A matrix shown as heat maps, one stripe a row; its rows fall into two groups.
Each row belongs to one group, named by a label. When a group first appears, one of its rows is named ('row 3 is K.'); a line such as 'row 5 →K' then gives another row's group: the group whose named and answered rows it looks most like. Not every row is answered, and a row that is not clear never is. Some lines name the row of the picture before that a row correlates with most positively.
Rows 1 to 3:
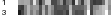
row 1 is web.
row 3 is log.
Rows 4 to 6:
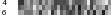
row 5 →log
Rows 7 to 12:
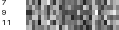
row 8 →web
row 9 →log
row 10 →web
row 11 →log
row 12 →web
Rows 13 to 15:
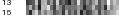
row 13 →log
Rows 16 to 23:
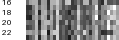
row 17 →log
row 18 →log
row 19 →log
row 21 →log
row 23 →log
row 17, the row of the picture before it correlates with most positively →13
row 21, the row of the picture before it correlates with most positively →13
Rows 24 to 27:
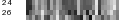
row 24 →log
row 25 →log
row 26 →log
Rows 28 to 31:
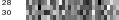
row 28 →log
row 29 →log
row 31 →log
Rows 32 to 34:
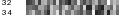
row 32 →log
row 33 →web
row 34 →web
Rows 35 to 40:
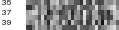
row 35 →web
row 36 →log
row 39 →web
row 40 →log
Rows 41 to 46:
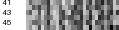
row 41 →web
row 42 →web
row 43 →web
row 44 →web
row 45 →web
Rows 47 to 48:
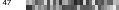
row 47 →web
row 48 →log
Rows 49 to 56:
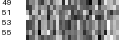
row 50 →log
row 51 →web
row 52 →web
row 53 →log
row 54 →log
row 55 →log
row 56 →log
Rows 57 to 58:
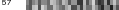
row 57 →web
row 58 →web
